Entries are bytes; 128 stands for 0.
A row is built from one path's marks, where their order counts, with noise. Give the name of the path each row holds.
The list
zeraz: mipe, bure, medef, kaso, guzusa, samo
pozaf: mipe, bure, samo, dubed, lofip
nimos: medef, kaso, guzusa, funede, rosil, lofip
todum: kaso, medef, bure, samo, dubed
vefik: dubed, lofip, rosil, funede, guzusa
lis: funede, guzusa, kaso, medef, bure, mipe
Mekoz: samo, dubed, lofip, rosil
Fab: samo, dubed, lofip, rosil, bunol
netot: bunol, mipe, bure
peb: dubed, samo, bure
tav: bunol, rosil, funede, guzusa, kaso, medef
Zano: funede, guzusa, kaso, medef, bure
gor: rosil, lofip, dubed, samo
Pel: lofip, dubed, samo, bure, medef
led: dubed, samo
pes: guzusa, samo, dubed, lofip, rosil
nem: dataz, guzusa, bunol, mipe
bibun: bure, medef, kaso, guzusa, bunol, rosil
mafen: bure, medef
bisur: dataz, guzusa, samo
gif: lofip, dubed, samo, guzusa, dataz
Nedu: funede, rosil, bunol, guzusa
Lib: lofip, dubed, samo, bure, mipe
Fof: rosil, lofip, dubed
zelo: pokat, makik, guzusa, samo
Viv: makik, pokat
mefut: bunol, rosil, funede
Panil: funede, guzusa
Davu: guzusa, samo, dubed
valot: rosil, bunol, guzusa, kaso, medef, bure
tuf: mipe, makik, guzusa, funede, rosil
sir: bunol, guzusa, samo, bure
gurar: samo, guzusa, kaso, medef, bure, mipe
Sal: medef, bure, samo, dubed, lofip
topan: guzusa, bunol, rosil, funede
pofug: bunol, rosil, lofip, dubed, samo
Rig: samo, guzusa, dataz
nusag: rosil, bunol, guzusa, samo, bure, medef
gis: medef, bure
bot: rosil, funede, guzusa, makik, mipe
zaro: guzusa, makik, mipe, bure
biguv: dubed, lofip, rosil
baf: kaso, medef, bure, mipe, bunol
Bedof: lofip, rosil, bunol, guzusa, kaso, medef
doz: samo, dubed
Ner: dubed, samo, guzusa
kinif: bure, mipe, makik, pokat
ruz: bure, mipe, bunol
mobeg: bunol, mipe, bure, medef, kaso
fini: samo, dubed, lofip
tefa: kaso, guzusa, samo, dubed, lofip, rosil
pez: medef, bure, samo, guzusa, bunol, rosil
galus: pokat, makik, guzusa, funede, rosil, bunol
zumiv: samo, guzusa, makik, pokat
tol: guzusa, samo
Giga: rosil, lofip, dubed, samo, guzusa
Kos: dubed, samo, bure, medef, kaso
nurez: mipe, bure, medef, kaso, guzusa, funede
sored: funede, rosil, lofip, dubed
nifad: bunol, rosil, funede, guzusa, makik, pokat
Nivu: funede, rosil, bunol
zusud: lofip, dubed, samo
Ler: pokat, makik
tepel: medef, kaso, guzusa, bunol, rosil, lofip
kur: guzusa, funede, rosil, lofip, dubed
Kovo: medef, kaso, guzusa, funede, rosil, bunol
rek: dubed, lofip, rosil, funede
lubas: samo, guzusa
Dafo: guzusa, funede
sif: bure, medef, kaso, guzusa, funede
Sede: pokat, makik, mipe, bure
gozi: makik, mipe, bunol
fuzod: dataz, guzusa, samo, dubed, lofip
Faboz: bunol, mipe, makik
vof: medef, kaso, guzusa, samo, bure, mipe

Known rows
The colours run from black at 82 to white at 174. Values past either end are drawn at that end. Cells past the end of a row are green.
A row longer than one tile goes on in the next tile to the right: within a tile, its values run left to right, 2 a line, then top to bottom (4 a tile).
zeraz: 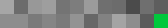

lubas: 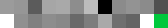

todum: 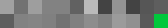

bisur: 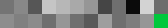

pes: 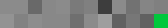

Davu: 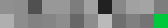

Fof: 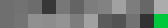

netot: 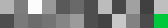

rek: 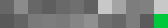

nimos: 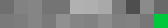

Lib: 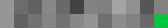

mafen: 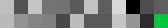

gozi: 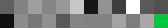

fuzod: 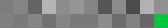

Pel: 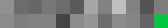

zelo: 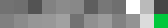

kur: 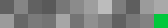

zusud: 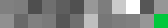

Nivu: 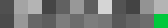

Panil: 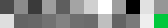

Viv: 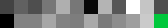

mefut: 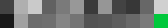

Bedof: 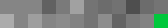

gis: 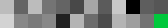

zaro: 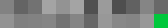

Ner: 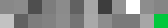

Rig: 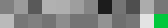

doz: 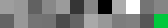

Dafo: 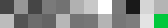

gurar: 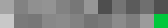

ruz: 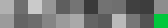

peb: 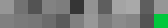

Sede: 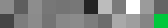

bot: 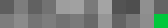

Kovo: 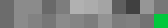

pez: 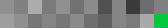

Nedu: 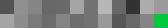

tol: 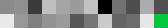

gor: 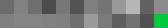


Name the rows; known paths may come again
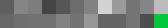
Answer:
sored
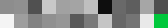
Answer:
tol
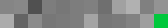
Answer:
gif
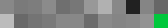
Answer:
lis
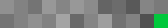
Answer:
tefa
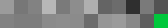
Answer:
vof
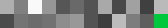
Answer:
netot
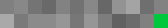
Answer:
Giga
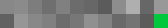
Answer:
Fab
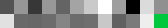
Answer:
Panil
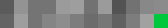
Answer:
nifad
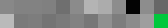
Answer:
Zano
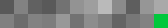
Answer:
kur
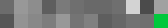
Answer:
pofug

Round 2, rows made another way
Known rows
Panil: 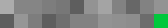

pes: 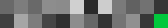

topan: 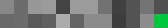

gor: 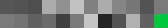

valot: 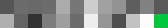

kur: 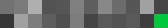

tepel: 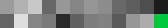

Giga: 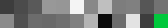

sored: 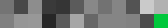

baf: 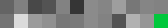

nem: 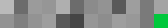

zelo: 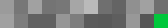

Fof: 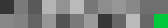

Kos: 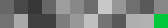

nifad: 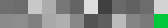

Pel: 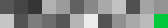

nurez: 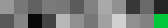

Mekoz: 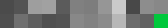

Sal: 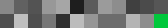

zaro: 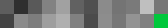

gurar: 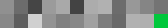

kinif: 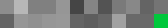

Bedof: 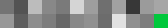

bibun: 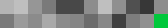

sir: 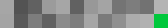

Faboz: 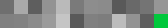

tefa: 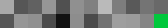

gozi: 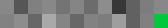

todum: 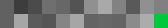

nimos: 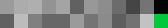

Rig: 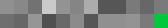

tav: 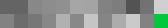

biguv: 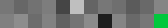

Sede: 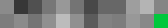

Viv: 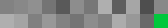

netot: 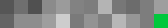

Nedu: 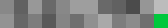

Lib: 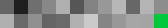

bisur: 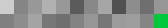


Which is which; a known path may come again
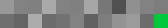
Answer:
lubas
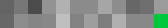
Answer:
netot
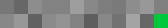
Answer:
Ler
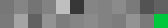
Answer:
gis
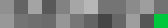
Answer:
zelo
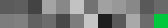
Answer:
gor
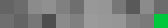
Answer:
doz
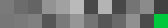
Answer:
Davu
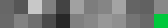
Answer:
Fab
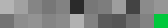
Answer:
mafen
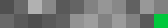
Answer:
fini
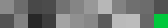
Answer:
zeraz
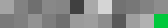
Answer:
Zano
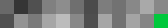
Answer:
zaro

